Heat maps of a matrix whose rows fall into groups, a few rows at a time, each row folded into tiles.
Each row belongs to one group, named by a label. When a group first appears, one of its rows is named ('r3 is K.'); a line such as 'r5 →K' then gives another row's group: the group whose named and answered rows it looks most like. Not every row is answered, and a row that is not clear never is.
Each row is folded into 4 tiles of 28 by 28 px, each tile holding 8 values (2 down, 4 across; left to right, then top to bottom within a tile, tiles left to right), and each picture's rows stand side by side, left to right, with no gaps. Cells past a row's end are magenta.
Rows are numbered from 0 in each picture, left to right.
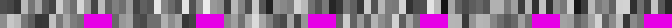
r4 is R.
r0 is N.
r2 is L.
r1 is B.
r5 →R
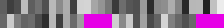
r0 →N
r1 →N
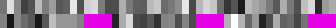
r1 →B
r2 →N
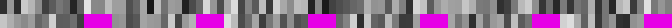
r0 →N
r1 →R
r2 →L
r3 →N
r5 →N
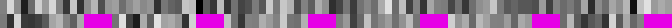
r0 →B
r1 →L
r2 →R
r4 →R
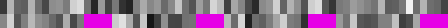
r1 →N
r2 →B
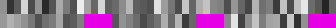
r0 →N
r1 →B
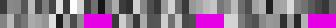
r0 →L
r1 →N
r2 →L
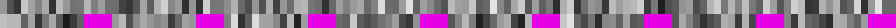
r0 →N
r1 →R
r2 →L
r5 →L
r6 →B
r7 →B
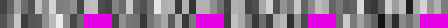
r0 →B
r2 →B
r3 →N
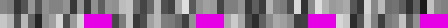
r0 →R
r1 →B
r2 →B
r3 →R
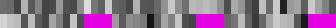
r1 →N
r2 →B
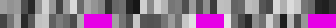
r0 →B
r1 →R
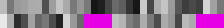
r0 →L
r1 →R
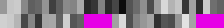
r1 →R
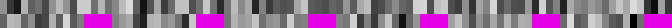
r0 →N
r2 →L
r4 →R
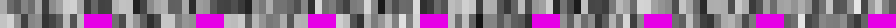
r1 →B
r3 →L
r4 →B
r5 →N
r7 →B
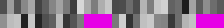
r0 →N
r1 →R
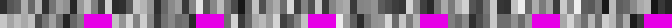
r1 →N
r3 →L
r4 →B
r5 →L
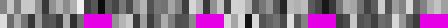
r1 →N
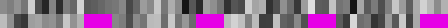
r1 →R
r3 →N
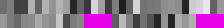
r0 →R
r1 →N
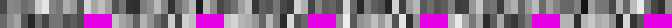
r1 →R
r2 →L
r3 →L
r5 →L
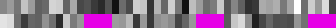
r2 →B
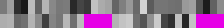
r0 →R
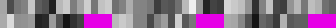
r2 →B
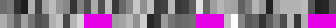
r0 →R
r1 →N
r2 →L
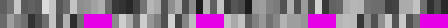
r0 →B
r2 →R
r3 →L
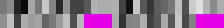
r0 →R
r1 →N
